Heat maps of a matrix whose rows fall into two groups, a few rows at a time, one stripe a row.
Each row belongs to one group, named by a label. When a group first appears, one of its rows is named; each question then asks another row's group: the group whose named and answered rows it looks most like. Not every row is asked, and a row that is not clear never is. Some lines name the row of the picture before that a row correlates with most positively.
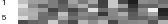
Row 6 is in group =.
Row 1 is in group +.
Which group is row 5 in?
+
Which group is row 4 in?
+
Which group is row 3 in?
+
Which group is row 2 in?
+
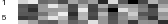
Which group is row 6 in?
+
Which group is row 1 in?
+
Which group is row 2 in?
=
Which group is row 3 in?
=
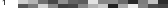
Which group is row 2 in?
=
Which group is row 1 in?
+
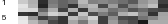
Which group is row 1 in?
+
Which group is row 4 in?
=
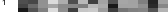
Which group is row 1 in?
=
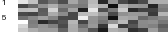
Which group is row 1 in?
+
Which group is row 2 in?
=
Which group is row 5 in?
=
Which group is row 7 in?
+
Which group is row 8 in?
+
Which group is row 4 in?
=
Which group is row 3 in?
+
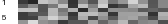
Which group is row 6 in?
+
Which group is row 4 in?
=
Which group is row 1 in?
=
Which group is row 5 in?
=
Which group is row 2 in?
=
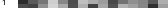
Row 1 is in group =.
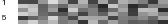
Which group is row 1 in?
=
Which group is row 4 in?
+
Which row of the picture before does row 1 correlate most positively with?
2
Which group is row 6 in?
+
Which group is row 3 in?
+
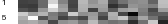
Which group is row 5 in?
+
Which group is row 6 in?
+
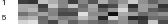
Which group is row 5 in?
+
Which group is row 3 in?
+
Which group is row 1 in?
=
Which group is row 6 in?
+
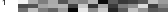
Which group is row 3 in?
=
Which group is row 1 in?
+
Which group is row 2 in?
=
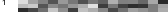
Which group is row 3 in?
=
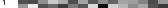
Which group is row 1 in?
=
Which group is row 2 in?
+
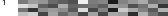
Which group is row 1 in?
=
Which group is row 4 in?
+
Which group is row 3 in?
=
